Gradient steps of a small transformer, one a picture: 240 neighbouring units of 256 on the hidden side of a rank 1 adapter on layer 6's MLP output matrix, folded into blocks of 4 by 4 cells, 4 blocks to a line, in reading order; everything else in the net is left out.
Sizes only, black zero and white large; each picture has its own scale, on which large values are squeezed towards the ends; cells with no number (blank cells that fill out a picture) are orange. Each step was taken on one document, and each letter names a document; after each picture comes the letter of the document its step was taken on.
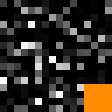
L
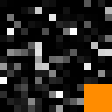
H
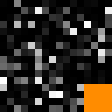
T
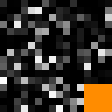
T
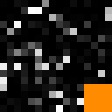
H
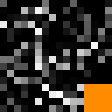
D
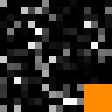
D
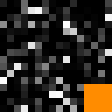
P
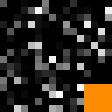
T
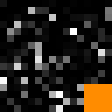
P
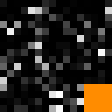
T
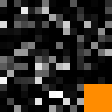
L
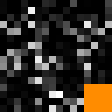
T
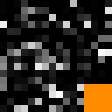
L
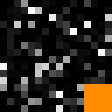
H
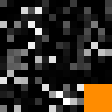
D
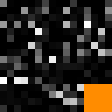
D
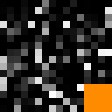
T
